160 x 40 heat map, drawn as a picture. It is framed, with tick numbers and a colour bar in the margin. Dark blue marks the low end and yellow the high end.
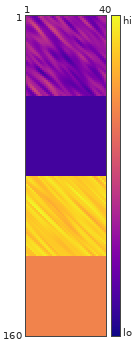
It is made of 4 by 1 panels. Panel 1,1: low, slanting down to the right. Panel 2,1: very low, flat. Panel 3,1: very high, slanting down to the right, faint in contrast. Panel 4,1: high, flat.
